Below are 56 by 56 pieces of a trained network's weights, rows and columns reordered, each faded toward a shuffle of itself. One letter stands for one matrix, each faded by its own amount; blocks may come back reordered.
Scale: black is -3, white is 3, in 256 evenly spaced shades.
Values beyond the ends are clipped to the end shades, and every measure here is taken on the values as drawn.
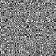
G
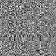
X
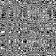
G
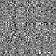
G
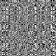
X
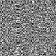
X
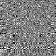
G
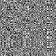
X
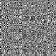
X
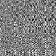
X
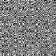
G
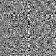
X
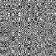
X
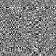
G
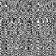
X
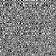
G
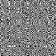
X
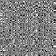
G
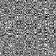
X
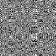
X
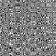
G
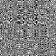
G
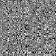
G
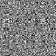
G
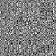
X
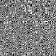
G
